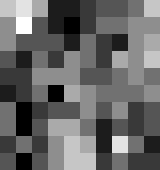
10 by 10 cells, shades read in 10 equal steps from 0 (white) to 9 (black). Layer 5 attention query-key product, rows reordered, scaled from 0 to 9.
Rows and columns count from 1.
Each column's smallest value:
2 0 3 3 2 2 5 1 4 2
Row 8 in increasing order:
3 3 5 5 6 6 6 7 8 9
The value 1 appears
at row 1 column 2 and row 9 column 8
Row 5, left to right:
7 7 4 4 4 6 6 5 4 5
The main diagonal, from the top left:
2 0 6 7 4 4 6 6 5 7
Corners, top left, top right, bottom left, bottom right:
2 2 6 7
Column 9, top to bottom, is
5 4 4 4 4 5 7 7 5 7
